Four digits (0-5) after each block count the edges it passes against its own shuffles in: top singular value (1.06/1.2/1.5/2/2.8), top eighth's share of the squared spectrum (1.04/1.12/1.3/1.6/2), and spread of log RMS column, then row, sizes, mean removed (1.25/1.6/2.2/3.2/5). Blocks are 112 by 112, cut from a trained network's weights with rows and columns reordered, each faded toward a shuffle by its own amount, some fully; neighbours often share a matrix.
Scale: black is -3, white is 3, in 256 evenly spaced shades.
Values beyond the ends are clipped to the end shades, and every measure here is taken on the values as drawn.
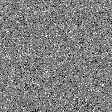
0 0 0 0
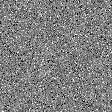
0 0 0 0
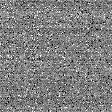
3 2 2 0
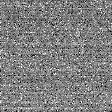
3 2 2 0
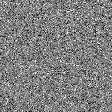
2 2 0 1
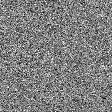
1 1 0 0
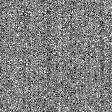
2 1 0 1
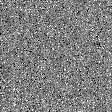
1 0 0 0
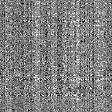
4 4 1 4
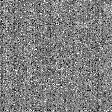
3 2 0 1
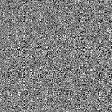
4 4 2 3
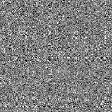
3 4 3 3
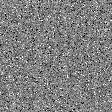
0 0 0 0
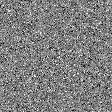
1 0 0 0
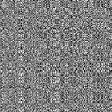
4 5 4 3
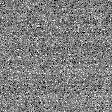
2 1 1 0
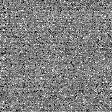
2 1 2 0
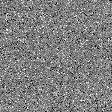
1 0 0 1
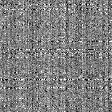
4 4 1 4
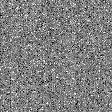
1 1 0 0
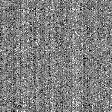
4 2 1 2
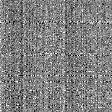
4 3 1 3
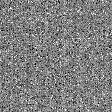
2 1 0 1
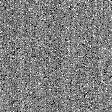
2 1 0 1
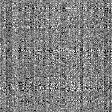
4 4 1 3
